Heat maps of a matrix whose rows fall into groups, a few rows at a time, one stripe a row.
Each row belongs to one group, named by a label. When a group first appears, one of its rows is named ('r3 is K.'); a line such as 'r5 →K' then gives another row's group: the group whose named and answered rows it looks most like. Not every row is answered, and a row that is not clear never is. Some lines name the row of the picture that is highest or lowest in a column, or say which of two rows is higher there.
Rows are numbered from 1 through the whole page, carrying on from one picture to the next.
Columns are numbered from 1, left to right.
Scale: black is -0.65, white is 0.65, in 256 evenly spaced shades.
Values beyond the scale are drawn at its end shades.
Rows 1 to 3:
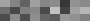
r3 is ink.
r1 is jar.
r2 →jar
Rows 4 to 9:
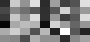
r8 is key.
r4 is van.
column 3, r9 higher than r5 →No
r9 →jar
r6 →van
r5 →ink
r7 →van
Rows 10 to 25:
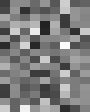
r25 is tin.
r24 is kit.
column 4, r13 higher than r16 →Yes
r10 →key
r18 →kit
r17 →ink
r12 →jar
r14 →van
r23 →ink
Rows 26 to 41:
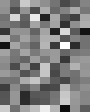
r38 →ink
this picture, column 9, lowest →30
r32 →key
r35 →kit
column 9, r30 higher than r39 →No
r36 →kit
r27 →kit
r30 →key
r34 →jar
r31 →tin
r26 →tin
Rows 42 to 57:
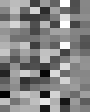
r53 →ink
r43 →van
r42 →key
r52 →van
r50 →kit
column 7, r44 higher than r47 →Yes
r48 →key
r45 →key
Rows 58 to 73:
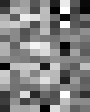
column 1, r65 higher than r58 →Yes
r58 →key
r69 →tin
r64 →tin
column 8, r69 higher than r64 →Yes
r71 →key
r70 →kit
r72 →ink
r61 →key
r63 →ink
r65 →tin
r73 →van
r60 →tin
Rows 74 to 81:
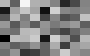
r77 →kit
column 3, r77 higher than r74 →No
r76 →van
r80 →jar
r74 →tin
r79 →van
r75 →van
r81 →ink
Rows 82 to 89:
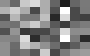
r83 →key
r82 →tin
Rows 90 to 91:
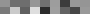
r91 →van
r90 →jar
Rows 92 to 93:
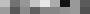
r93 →kit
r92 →tin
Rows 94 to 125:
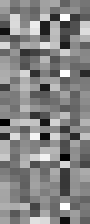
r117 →key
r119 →jar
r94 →tin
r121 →jar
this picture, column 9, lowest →104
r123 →key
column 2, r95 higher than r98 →No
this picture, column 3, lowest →101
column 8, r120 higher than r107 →Yes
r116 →tin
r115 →tin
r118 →jar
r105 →tin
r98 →van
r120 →jar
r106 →van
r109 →tin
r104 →key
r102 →kit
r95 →kit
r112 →jar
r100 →tin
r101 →ink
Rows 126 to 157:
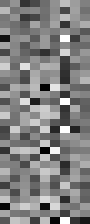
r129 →jar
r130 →kit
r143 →tin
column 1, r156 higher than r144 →Yes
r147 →van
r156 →jar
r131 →key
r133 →ink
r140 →key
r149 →jar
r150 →tin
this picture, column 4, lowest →140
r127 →jar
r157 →key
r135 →tin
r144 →key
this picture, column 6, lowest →157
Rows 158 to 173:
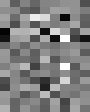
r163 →key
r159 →ink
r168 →kit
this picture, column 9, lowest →163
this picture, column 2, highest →162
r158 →kit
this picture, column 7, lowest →160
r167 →key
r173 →jar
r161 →kit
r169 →ink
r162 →van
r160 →tin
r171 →kit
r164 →ink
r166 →kit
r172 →jar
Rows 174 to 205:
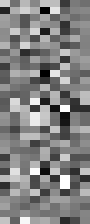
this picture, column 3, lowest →181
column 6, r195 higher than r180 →No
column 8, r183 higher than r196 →Yes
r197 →van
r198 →van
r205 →tin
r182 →jar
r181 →ink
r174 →tin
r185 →ink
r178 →van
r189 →key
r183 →ink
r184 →van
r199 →key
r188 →van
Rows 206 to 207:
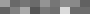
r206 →kit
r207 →key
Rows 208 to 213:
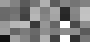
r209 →jar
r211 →key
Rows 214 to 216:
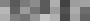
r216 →tin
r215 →jar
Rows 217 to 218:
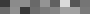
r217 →key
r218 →ink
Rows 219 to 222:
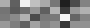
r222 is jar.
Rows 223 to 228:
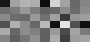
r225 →jar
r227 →jar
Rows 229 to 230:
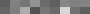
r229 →ink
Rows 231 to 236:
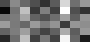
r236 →key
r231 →ink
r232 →key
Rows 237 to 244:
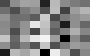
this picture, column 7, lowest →242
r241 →kit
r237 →van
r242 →tin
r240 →tin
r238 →jar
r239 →kit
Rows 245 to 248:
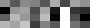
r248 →key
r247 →key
